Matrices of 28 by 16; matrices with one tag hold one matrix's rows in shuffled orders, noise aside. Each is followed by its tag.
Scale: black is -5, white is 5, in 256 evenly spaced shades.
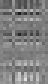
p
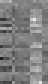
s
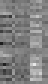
s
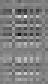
p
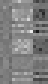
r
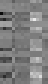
s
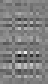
p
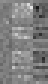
r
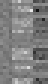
r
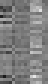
s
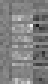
r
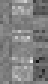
r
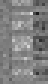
r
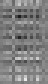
p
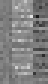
r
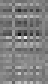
p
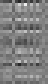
p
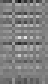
p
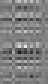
p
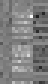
r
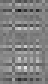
p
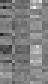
s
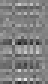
p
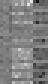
r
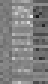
r
